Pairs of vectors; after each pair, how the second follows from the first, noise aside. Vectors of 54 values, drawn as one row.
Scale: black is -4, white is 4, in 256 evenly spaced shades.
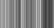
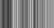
reversed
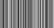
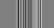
partly zeroed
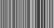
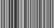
reversed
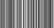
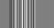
partly zeroed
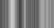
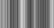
wrapped around
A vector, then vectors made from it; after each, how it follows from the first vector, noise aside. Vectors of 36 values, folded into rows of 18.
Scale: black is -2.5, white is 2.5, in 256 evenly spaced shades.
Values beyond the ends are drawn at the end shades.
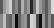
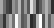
negated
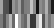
negated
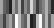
negated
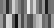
wrapped around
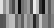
wrapped around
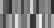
negated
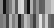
wrapped around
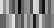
wrapped around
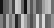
wrapped around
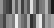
negated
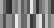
negated
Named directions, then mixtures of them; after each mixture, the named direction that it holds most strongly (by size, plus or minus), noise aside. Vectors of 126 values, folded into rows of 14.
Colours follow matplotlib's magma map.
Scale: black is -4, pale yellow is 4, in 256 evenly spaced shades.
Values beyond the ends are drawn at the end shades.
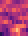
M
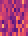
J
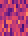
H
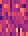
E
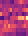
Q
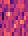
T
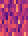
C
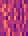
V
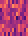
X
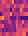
Q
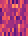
X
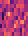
T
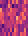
X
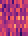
V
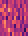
V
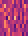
V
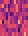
C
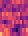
M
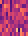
E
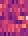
Q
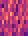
C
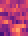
M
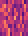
V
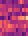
Q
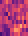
M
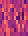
V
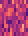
H
